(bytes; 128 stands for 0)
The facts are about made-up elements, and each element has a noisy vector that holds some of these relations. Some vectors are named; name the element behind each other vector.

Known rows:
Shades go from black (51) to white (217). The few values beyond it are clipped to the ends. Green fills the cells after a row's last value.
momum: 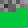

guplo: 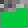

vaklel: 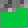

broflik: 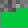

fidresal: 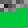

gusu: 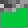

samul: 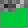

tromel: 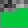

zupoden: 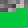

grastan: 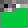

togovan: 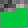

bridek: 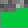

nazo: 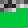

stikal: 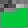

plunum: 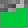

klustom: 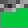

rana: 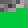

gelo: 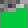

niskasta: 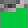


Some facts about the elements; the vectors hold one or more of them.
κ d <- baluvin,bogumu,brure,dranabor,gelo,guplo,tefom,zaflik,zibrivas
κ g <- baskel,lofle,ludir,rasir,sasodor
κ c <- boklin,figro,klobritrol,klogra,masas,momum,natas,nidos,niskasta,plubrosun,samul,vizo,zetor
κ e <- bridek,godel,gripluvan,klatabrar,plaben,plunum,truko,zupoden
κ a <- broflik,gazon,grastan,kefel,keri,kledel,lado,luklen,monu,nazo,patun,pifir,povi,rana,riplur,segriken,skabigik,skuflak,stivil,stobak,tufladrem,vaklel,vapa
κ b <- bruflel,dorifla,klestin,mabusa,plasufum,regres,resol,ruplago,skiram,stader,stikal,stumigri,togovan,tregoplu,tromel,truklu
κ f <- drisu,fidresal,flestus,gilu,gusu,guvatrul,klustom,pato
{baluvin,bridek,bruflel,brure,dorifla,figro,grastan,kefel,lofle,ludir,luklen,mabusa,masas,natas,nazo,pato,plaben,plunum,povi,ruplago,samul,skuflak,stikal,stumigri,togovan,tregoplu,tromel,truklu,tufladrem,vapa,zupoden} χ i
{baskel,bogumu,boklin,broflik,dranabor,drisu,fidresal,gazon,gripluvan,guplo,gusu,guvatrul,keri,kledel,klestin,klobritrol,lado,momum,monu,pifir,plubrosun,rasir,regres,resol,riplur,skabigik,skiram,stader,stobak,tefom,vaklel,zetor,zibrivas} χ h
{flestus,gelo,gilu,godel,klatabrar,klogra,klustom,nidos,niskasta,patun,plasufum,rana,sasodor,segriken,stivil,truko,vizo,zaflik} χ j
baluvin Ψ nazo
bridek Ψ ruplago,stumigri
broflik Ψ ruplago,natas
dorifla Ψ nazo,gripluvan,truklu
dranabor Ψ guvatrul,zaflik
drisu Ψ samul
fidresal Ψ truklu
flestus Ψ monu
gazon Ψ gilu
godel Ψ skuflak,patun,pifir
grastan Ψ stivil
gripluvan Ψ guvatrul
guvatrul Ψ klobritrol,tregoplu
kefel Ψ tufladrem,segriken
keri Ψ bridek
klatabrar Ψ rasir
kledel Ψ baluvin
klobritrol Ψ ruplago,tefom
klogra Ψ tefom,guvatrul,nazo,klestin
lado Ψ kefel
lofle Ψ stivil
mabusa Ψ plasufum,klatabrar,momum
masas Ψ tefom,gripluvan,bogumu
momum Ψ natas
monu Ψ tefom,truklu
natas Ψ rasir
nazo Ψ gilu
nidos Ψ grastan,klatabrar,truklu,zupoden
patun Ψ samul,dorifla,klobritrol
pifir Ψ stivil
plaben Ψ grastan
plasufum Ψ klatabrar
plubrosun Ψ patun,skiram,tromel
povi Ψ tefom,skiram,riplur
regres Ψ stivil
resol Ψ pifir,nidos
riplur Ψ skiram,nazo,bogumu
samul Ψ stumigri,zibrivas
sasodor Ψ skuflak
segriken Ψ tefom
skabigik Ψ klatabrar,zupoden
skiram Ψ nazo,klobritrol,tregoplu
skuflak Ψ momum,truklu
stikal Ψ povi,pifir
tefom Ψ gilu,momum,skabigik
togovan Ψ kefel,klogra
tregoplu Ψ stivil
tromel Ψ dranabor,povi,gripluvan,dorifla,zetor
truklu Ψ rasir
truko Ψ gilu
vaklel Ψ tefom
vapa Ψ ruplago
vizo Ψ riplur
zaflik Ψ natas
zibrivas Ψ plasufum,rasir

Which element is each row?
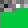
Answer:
pifir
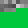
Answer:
godel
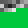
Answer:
gilu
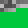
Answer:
gazon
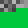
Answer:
zibrivas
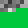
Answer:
tefom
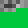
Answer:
vizo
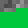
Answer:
vapa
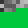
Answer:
rasir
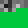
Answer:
guvatrul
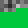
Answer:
patun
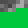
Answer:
ruplago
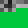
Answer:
skiram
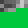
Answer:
ludir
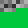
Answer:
nidos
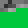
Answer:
povi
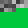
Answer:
plasufum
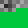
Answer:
plubrosun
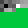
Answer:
lofle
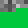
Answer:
gripluvan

